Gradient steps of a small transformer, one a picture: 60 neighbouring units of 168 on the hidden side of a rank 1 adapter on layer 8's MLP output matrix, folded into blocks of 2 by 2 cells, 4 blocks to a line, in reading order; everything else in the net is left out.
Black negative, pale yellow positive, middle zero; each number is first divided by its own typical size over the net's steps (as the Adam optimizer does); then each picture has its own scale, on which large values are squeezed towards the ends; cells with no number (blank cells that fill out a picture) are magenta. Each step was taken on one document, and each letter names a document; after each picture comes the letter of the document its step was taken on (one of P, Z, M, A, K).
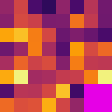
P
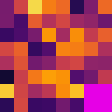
P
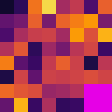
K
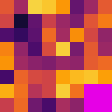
P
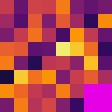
K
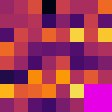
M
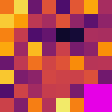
M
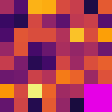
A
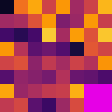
P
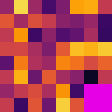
M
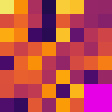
M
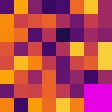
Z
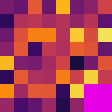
M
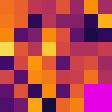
A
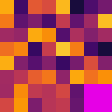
Z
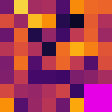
Z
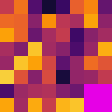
K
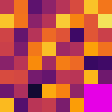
A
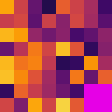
K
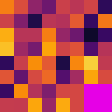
A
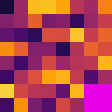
P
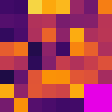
K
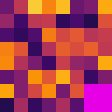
Z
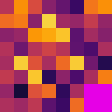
K
